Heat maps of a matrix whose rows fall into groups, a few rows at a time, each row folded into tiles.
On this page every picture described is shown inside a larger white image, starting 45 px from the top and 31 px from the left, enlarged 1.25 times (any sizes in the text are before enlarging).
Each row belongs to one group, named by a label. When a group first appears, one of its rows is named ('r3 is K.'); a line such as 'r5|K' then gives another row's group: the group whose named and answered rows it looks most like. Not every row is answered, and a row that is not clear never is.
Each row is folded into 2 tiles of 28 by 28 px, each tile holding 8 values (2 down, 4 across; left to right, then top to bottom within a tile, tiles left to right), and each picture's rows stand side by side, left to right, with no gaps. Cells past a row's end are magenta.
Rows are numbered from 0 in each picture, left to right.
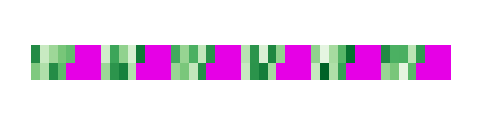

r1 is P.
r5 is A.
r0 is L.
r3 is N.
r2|A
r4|A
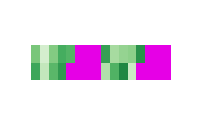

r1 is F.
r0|L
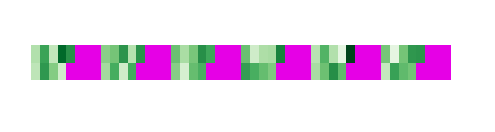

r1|A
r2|L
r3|F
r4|P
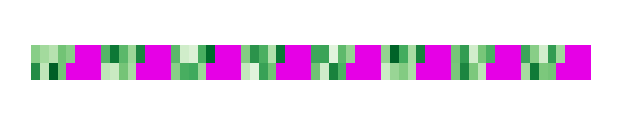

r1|P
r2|F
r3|P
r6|N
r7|N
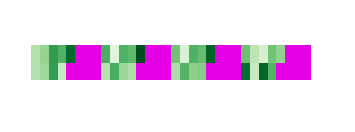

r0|P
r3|L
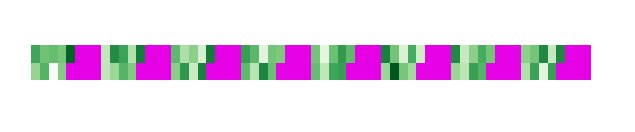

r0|A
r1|P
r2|A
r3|L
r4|L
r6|L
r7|A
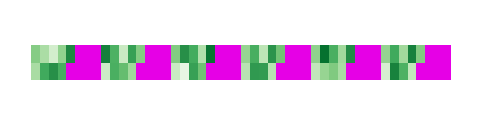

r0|F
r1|N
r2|P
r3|N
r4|P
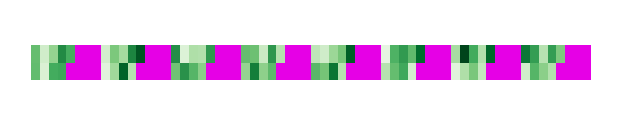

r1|P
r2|F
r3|N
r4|F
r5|P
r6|P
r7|N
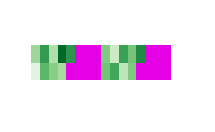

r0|N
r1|A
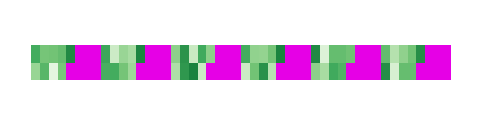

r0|A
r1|F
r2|N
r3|F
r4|L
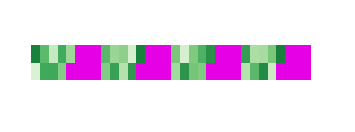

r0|N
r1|A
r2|F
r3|F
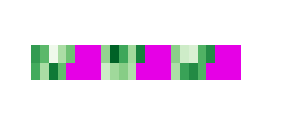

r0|L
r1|P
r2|F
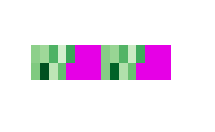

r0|A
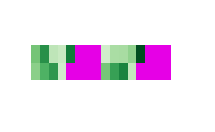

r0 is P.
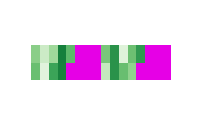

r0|L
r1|N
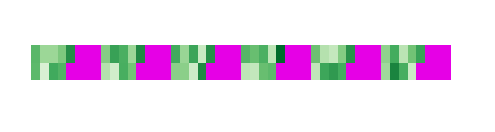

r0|L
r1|P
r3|P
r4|F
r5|N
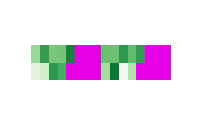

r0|P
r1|A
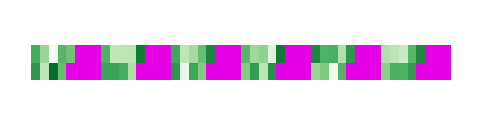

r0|L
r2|L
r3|A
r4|A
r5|F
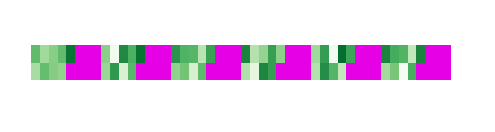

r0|F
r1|A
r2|A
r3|L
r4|N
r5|A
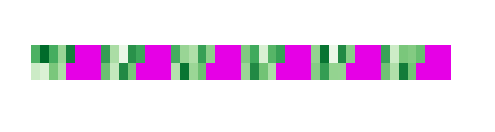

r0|P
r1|L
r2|N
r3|N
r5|L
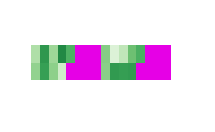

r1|F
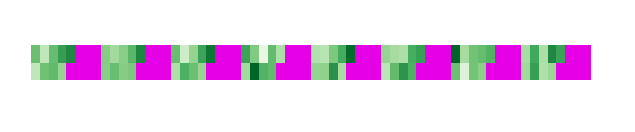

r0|F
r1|F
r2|F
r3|N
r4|F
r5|F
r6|L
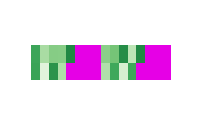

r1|A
